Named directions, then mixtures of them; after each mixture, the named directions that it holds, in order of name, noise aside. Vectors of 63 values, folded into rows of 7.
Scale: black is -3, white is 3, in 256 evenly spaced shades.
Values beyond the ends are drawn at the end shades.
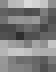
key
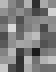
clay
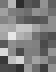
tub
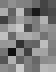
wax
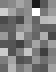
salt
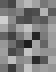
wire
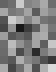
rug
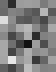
wire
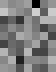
clay, salt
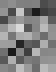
wax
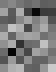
wax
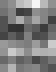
key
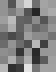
clay, rug, wire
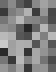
clay, salt, wire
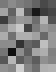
wax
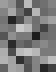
key, rug, salt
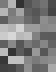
tub, wax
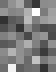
salt, wax, wire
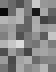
salt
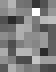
rug, salt, wire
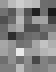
key, wax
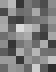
rug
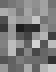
rug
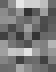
key, wire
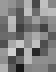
clay, rug, wax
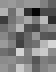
key, wax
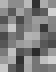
clay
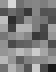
key, rug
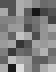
rug, wax, wire
